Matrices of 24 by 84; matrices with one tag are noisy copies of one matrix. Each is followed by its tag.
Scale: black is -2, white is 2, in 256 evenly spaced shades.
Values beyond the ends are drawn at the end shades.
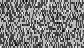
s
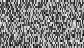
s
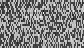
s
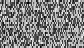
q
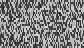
s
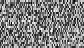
q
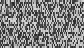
q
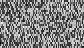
s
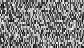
s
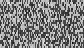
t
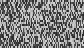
s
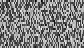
s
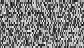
q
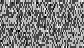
q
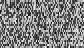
q
